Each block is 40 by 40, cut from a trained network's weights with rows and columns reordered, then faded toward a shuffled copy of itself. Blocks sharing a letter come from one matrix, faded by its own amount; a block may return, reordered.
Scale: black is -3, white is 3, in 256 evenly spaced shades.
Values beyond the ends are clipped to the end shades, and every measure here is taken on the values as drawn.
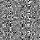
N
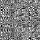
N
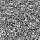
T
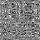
N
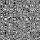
N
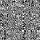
N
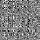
N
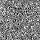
T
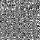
N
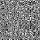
N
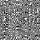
N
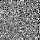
N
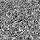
T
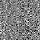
N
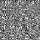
N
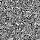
T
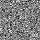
T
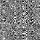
N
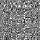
N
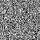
T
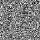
T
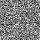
T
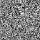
T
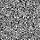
T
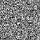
T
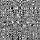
N
